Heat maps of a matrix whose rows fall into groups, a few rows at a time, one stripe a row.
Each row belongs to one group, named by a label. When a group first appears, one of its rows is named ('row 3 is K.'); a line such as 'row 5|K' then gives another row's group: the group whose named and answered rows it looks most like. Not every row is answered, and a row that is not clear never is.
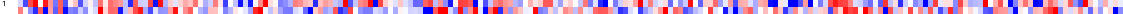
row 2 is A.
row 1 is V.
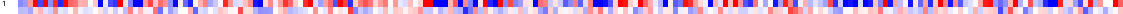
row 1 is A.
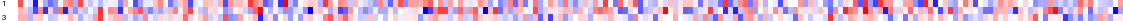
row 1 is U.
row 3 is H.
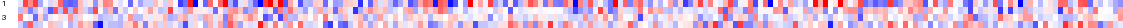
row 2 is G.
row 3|U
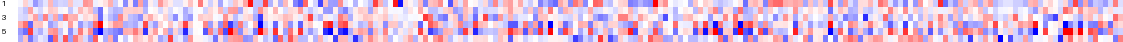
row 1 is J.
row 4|H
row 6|G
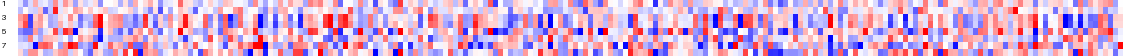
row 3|H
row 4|H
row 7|U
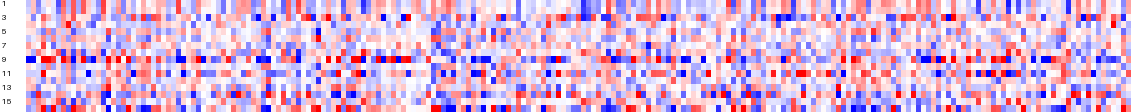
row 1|G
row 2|G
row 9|V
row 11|V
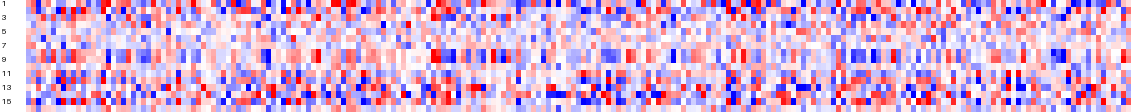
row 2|G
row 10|H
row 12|G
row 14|J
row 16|H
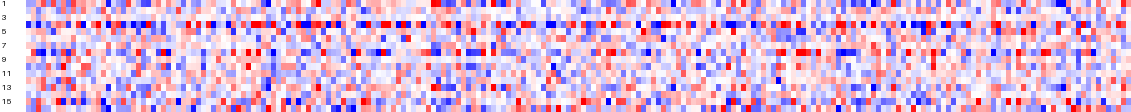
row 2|G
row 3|H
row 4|J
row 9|U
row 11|U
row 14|J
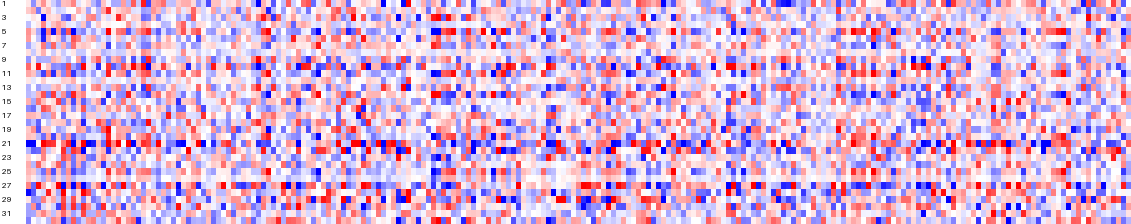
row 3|U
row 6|U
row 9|J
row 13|J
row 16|V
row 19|H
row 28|V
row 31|V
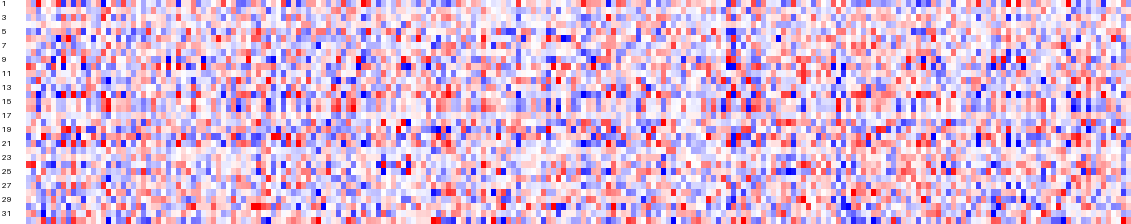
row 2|H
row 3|G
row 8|G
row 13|U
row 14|G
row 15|H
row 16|H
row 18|J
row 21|G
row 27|G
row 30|U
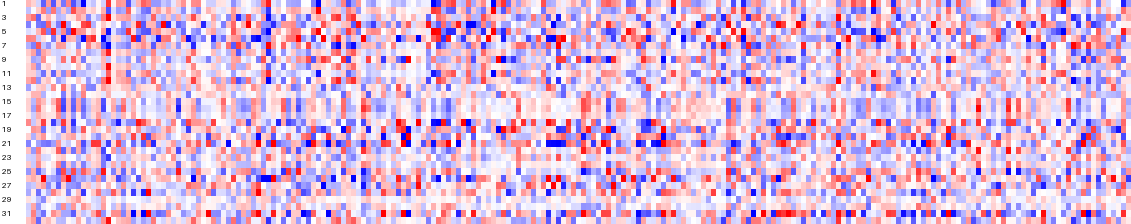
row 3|H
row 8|H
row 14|J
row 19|J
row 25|G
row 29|U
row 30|G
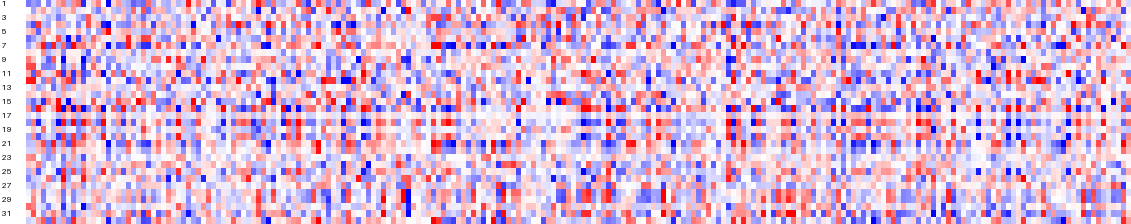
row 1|J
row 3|U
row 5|H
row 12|U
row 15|U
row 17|G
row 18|G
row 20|G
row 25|G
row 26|V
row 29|J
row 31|J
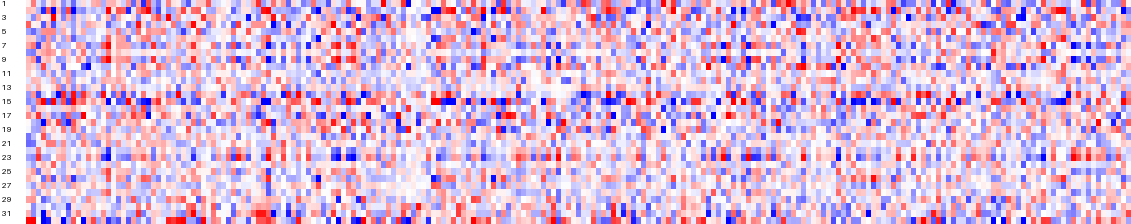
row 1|J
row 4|U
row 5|V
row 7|H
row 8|V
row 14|G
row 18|U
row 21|V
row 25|H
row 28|H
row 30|U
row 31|U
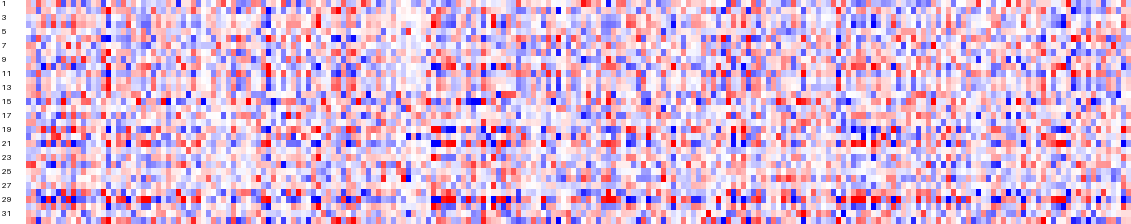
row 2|H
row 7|U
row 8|H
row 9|G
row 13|H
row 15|V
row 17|G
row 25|J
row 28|G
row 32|H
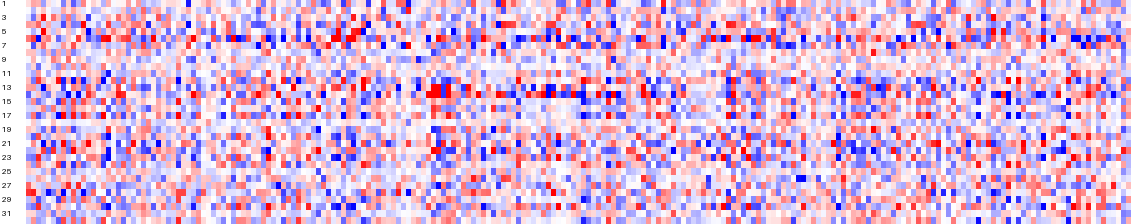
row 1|J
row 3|V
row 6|H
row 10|G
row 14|U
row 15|G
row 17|G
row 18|J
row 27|U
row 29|G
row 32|G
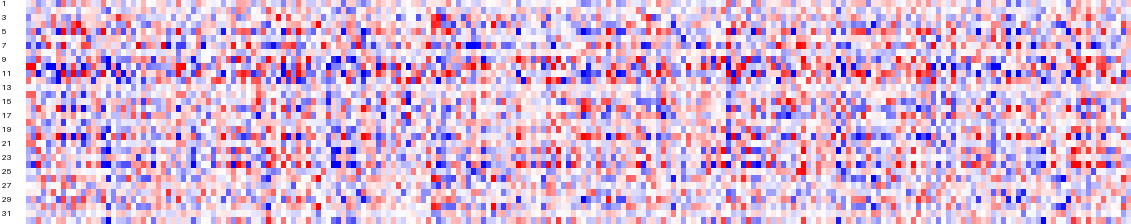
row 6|V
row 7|V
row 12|U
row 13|J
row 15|J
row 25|V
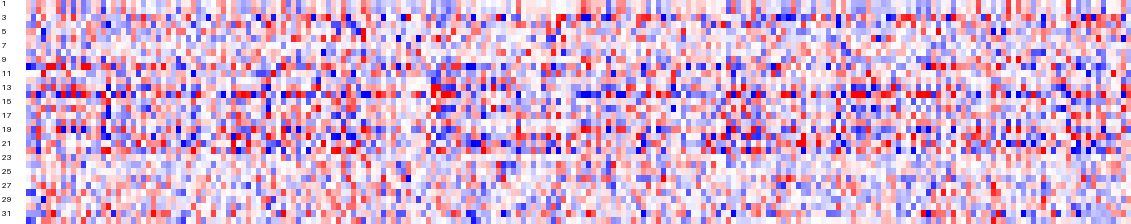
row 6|U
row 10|V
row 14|G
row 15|H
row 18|G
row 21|V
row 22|H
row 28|V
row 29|U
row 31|V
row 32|V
